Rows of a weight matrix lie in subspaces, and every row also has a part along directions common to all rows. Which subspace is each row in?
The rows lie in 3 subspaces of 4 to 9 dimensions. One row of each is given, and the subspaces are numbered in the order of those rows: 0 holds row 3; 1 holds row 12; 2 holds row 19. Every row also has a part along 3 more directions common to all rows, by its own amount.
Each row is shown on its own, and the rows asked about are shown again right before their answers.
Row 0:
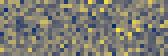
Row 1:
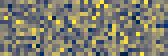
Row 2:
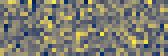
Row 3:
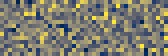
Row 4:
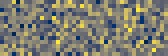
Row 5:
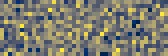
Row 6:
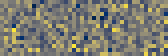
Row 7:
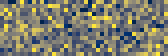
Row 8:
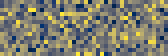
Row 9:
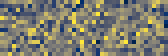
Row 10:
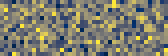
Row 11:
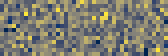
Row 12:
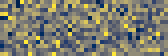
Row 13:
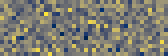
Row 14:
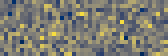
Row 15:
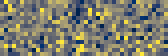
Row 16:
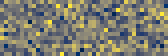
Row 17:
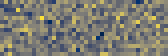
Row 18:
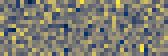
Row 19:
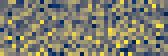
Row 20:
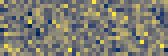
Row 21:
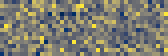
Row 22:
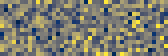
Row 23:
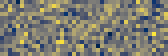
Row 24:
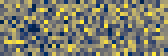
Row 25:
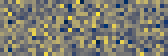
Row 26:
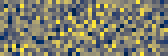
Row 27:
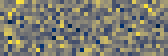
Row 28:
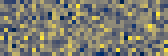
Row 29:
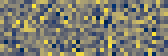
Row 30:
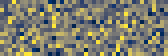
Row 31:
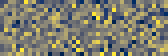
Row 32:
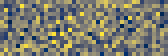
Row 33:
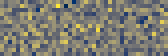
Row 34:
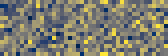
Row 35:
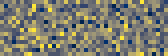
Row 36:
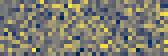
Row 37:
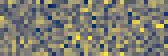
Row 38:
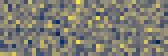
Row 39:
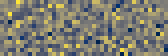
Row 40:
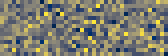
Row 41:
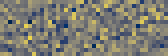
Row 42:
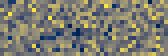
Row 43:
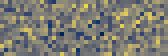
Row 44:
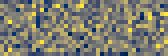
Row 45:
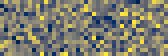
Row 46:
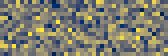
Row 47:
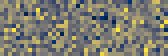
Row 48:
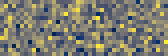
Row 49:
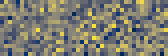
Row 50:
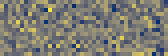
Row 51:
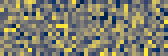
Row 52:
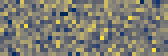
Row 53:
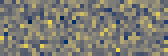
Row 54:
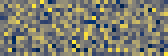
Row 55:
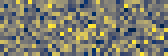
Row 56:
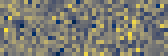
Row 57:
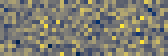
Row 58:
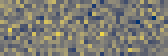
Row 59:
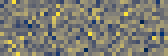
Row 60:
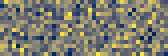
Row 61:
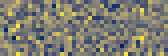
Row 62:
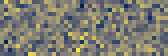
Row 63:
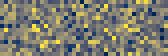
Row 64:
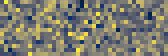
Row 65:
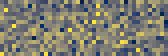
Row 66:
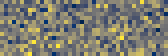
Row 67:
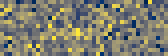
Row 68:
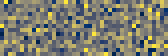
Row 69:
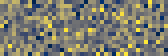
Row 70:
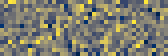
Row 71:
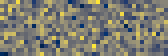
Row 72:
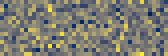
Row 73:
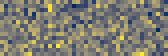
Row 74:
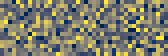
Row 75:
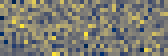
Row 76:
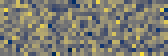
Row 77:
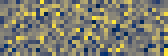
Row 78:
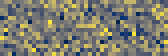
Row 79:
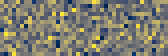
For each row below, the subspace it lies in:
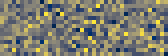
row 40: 0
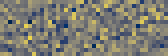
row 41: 1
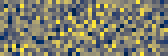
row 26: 1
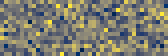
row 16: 1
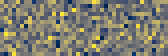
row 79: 1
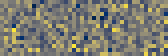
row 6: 0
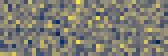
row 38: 1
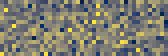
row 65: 2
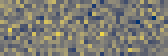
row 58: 2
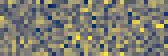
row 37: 2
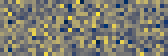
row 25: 2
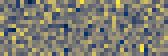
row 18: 0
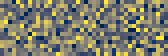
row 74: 2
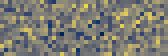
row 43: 2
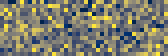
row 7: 2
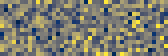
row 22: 2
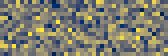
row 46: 1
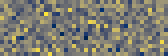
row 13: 0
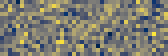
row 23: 1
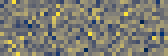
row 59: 0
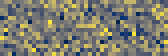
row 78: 1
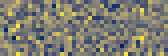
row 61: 2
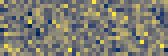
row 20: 1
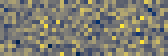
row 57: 2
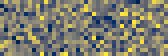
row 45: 2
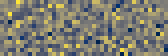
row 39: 2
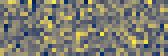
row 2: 2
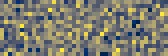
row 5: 2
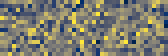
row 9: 2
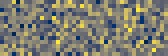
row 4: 1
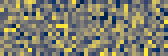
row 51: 0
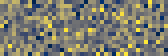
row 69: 2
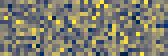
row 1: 2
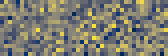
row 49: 1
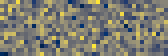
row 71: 1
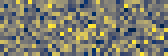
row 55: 0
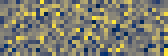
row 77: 0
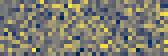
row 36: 1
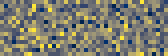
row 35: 0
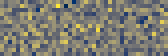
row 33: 1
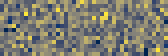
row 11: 0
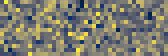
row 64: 1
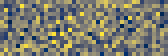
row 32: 1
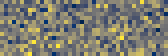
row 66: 0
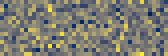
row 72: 0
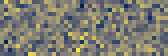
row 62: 1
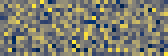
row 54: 0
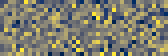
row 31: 0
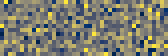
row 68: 2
